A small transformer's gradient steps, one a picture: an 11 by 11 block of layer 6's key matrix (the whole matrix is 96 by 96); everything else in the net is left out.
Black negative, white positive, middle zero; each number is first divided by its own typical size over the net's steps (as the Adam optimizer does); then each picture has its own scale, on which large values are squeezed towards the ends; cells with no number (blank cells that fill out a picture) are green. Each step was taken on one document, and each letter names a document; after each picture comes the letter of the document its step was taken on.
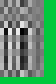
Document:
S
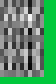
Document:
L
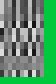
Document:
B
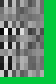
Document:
S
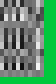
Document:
L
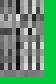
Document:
L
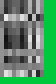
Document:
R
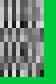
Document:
B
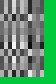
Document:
R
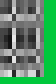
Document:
R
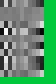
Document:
S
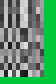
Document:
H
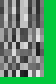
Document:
H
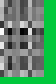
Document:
S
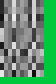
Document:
H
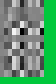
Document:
S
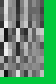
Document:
B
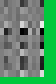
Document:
S
